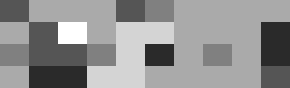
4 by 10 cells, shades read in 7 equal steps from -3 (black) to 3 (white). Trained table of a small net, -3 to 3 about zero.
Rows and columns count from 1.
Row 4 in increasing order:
-2 -2 -1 1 1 1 1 1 2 2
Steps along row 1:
up same same down up up same same same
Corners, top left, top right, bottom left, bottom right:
-1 1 1 -1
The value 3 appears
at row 2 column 3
